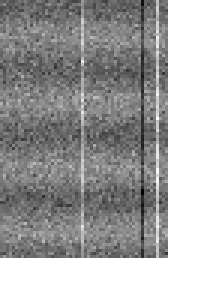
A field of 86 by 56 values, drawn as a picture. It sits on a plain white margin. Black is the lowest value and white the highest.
Columns 28, 48 and 53 stand out from the rest. No overall slope runs across the table. Overall the values sit about 50% of the way up the scale. Horizontal stripes repeat 4 times down the table.
